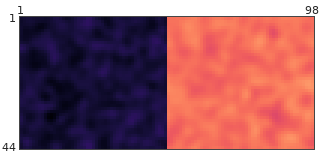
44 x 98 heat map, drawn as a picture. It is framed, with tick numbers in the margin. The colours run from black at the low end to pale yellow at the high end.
It is made of 1 by 2 panels. Panel 1,1: very low, blotchy, faint in contrast. Panel 1,2: high, blotchy, faint in contrast.
